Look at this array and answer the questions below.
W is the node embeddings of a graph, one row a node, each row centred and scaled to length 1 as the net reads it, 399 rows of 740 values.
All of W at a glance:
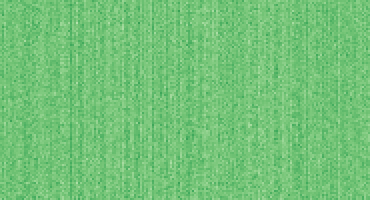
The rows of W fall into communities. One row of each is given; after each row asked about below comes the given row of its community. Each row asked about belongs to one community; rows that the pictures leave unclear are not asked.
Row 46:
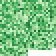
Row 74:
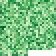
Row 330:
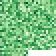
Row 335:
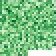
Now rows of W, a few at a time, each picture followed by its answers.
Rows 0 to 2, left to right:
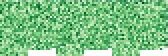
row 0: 74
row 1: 330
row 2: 335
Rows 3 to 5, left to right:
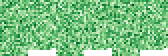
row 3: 74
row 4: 74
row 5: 46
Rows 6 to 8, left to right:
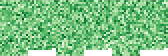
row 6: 330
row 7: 46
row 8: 335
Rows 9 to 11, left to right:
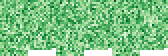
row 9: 46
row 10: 335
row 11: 74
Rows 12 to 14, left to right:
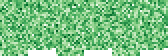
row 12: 74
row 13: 46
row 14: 74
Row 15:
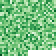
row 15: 335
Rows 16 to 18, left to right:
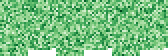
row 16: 46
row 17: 46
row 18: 335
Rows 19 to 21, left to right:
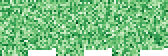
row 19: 330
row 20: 46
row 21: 46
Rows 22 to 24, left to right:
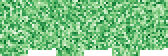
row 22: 46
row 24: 335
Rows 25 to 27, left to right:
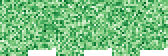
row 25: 335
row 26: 74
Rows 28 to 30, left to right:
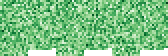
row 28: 74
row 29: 330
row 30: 74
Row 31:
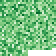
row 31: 46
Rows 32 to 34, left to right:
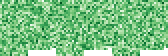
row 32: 46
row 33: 335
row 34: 46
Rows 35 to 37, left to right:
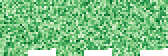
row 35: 74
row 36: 330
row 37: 330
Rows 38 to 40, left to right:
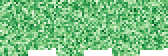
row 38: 335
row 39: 74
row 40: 46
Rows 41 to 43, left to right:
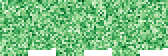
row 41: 74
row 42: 46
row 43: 74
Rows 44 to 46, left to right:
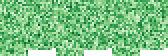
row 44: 46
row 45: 46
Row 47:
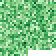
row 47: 46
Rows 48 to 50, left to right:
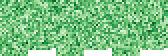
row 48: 46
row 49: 74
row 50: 46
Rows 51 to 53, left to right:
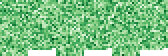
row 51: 330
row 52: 46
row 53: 335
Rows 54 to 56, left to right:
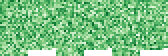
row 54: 74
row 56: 46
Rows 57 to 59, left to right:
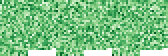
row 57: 46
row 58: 335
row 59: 330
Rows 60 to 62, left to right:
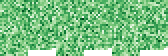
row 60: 46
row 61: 335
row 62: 335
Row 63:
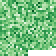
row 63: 74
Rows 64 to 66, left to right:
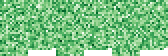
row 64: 46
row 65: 330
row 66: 335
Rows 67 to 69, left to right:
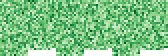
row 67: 46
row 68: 46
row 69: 46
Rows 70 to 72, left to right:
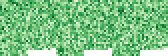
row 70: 74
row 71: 335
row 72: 335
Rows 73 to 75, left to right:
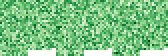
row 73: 74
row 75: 335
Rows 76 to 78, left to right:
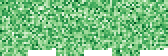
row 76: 330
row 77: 74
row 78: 335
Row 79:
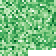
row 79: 74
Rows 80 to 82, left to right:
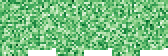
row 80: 74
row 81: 46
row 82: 330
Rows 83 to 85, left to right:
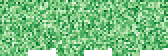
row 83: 74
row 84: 335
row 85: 46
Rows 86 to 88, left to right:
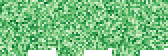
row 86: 335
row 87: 46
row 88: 330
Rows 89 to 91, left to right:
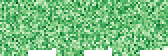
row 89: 46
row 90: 335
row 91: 335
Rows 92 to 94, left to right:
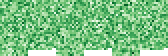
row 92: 74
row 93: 74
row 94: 46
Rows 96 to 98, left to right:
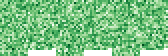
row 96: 74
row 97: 74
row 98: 330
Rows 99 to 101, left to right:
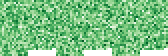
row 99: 335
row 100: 335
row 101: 330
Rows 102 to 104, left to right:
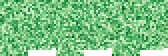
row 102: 335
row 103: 74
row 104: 335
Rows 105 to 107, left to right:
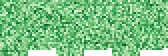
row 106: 74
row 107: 330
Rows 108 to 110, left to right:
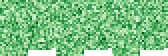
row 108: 74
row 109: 46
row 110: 46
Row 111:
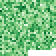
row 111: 74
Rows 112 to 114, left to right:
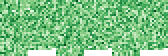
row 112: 335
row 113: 330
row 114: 74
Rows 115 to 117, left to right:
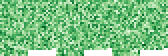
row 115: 46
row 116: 335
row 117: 46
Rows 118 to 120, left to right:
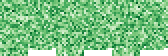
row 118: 46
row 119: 74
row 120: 330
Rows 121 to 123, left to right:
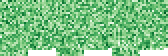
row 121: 46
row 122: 46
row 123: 335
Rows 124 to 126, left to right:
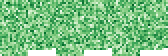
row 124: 74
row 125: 46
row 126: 74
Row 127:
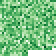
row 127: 330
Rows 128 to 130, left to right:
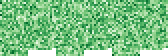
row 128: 46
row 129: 330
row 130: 46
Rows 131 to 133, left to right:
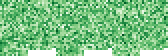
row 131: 46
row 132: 46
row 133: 74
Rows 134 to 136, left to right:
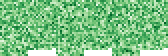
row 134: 335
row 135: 74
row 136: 46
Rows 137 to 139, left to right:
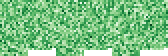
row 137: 46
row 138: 46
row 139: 335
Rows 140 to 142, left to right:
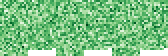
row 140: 74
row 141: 335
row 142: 46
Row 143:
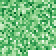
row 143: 330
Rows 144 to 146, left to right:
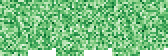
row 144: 46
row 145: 46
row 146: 335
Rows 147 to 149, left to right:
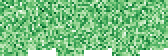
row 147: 74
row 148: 46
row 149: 335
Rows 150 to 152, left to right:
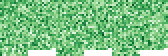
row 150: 330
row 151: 46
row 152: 74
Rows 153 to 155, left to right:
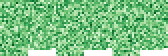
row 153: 46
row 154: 74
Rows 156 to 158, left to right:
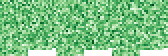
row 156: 46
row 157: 46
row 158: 330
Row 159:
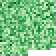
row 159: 74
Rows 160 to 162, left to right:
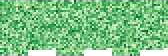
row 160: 335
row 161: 74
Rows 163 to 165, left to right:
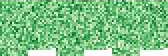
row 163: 335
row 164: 46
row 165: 46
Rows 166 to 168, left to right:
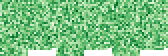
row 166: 46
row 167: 335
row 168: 46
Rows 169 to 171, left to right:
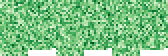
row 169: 74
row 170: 74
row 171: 46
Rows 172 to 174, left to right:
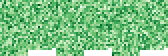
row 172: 46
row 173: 335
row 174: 335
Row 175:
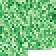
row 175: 74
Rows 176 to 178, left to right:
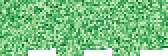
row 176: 335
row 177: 330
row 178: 74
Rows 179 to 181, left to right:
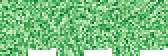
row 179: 46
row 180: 335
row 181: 335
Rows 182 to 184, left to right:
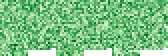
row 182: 74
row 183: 74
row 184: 74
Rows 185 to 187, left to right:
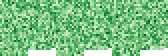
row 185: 74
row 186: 74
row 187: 335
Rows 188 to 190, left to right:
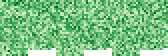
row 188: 74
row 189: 74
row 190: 74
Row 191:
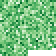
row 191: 330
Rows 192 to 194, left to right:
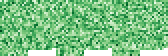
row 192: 74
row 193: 330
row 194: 46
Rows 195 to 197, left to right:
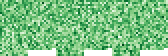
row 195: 74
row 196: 46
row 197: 335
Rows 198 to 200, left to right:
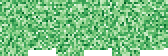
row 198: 330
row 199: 330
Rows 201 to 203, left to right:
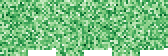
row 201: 46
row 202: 335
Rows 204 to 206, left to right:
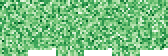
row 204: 335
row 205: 330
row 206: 74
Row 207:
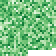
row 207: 330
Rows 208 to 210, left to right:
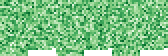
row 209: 46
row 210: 330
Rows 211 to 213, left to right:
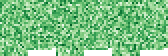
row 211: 335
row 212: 330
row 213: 335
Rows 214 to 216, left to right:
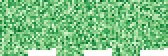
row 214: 74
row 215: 74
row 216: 335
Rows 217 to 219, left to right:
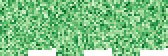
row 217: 74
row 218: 335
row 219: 46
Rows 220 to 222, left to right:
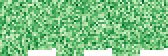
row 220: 335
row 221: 74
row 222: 46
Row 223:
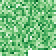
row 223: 46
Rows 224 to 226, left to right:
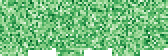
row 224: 74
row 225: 46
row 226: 330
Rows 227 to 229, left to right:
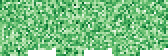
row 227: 335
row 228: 46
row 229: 335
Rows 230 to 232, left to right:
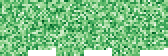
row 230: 335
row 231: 74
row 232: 335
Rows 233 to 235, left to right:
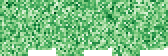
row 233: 74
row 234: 74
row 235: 335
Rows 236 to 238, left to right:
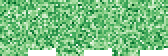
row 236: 74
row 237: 46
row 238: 46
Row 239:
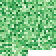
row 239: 330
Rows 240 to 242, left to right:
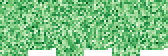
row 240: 74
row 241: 46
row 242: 74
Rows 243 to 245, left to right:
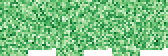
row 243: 330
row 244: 335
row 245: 46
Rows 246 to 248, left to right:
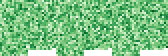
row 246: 46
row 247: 335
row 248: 335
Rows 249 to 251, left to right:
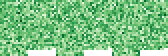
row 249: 335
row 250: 335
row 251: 330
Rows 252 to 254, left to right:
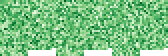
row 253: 330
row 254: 74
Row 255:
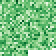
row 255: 46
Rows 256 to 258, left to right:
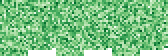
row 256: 46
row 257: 74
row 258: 46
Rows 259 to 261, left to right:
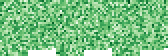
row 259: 335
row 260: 335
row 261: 46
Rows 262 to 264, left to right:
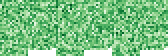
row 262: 46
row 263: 335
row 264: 335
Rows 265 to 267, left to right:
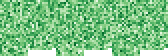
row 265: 46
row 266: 46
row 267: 46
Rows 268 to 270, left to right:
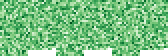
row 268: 335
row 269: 335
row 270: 330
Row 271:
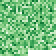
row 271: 46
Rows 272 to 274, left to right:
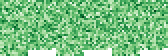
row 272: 335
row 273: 335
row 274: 74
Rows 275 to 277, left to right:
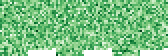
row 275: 335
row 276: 335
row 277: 46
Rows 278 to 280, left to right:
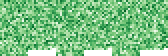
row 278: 335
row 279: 335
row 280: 335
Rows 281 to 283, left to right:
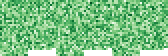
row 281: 74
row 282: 335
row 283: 46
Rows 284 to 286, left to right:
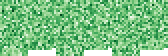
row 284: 330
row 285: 335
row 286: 46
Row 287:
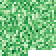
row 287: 74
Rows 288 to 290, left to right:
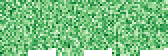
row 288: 330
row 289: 330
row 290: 335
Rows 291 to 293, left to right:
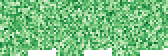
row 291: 330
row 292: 74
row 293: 74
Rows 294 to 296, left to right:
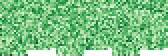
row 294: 335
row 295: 330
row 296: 74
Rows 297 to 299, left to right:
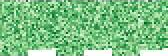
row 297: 335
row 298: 330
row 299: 74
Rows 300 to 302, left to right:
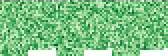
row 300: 335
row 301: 46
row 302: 330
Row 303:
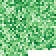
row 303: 74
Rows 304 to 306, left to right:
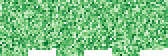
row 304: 46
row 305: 330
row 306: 335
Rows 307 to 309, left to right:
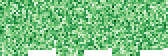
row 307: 74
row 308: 330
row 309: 335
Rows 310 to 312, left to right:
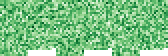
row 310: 335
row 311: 46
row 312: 335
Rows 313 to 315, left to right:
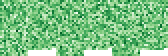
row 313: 335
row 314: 335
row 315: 46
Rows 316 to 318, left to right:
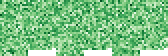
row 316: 46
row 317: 74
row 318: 46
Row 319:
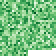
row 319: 74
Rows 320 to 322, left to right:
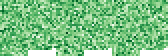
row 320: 330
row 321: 330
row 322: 74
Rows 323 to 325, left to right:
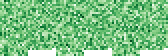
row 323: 335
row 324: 330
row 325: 74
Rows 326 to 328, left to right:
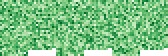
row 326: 330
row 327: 335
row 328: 46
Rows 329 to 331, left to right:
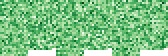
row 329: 330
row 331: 74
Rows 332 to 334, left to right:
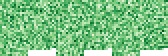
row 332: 46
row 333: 74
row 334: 330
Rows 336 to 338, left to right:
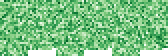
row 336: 335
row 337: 330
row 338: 74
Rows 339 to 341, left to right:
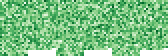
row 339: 74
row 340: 335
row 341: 74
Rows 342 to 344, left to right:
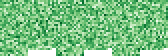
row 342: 46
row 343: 46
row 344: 74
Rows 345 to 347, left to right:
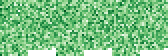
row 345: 335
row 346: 335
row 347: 74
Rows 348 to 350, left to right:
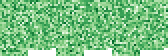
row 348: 46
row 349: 46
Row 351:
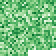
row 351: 74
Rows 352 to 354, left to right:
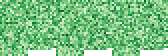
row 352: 74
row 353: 330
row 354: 330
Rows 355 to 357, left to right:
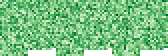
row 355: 74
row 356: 46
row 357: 330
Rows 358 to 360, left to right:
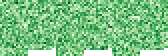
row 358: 74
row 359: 330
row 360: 46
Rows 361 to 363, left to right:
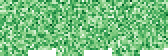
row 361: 335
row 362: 330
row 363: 335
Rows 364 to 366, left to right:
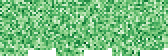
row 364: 46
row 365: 46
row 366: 46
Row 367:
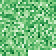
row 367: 46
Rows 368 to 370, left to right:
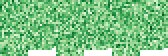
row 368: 335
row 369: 46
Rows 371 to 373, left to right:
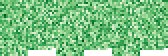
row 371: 335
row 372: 335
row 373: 330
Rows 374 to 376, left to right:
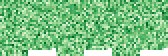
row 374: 330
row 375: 46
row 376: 74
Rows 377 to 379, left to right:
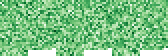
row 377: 330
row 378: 74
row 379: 330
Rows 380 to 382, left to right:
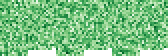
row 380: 335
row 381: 46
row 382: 46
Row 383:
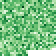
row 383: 335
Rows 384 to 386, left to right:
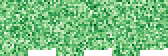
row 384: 74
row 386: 335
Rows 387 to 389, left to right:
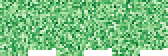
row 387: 74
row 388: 74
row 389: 46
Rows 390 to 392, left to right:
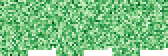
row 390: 335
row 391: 335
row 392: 46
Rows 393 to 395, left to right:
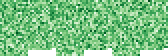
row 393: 46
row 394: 46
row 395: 74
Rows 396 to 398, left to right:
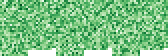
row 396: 74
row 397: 74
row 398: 46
